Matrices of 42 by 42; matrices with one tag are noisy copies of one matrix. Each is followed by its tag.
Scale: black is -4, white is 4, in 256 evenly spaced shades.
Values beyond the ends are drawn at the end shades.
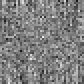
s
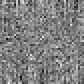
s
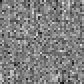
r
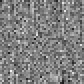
r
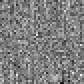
r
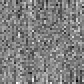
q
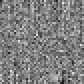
r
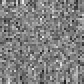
s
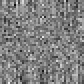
s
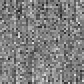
q
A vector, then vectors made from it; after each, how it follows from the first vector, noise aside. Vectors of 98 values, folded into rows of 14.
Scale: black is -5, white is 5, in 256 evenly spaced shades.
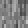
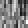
scaled up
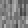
copied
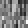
scaled up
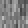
copied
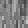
copied
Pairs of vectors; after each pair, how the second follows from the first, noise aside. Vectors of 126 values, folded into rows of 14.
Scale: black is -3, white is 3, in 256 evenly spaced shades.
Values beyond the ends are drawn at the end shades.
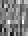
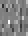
partly zeroed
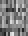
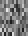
sign-scrambled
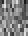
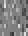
partly zeroed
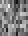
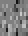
partly zeroed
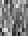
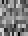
sign-scrambled
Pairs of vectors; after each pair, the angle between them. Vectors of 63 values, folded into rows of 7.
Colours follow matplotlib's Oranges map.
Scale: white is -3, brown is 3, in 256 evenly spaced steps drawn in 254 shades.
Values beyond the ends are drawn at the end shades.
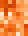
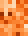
nearly opposite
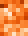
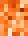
orthogonal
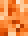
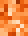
nearly opposite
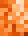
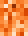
partly opposed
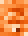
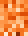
orthogonal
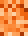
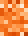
nearly opposite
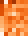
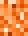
partly opposed
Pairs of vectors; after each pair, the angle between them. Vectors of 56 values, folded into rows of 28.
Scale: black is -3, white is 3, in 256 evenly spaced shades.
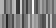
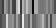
nearly opposite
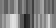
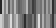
partly aligned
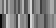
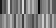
orthogonal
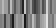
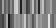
orthogonal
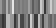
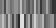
partly opposed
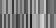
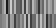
partly aligned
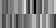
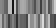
partly aligned
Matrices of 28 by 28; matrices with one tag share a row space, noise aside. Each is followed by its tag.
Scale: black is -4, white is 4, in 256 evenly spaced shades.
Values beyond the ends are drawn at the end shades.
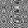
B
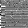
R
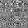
B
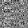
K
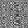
B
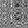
B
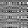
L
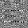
K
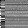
R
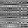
L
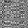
K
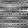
L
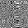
B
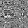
K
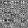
K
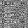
K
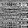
L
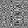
B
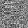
K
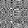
B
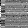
R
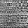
L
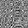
B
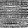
L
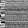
R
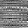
L
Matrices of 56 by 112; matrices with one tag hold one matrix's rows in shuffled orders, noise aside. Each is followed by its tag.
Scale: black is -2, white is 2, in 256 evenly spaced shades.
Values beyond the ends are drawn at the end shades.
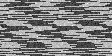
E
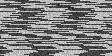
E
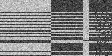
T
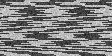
E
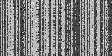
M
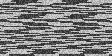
E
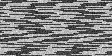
E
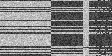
T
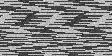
E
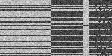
T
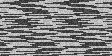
E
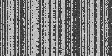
M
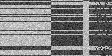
T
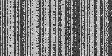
M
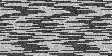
E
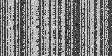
M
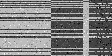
T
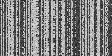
M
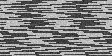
E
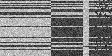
T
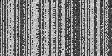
M
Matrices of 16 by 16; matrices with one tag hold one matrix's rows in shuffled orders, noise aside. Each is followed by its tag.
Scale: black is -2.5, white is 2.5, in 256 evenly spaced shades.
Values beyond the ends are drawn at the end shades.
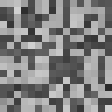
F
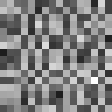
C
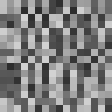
C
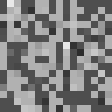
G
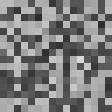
F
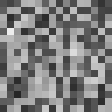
G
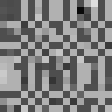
C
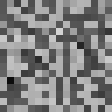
G
